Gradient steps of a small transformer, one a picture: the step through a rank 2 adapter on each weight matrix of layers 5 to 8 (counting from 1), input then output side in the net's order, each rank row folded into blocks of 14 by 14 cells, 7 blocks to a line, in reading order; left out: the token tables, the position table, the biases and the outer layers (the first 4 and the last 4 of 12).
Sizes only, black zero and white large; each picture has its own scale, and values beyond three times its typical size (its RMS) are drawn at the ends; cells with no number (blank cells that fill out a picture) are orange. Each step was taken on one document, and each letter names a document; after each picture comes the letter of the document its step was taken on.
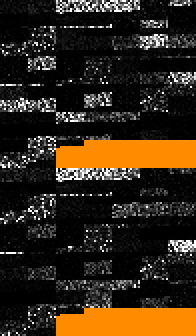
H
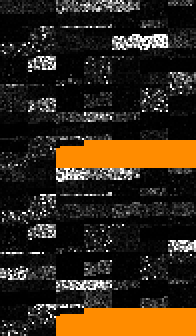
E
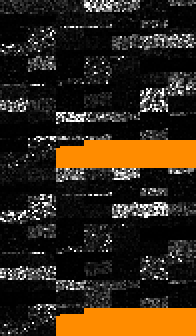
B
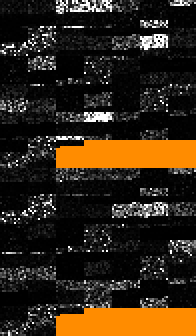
B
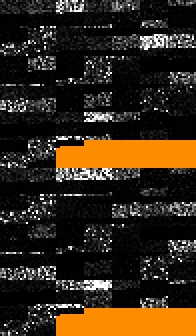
H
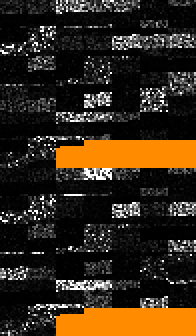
H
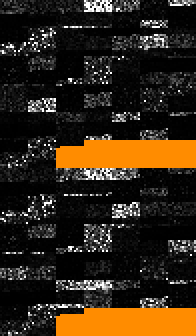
B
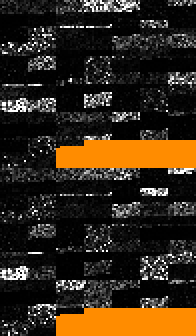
E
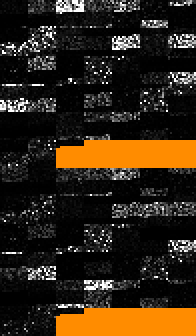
H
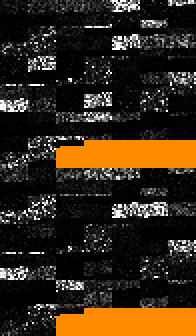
B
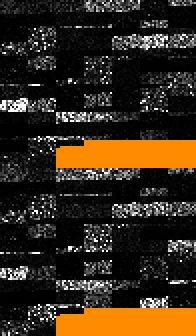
H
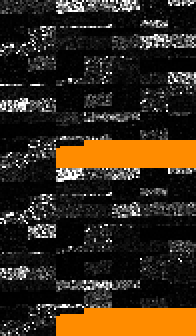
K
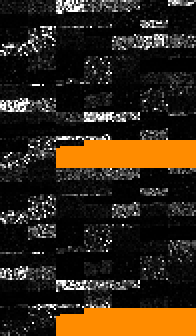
K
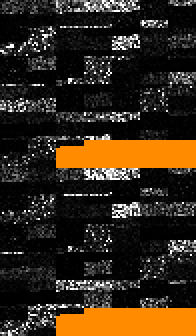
B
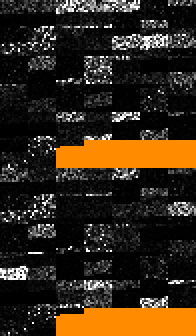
E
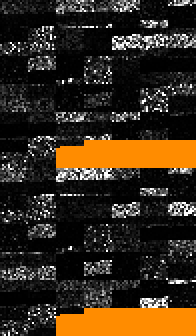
E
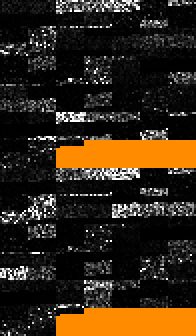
K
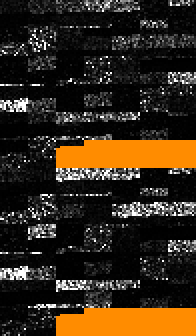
K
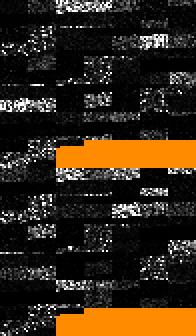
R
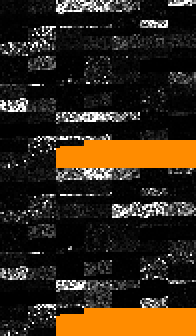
E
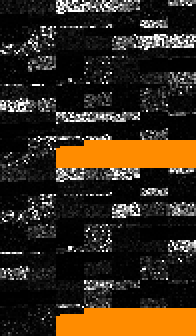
K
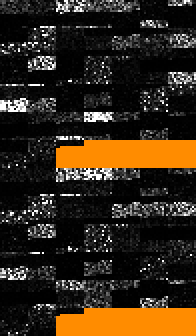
E
